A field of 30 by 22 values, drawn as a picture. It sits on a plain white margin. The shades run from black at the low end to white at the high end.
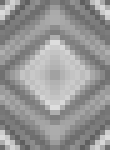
Its left and right halves mirror each other, and so do its top and bottom. No overall slope runs across the table. Overall the values sit about 60% of the way up the scale. The centre is the calmest part. No row or column stands out.
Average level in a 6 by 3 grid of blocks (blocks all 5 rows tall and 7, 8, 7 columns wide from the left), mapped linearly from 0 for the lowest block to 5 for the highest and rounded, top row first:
0 0 0 | 0 2 0 | 1 5 1 | 1 5 1 | 0 2 0 | 0 0 0
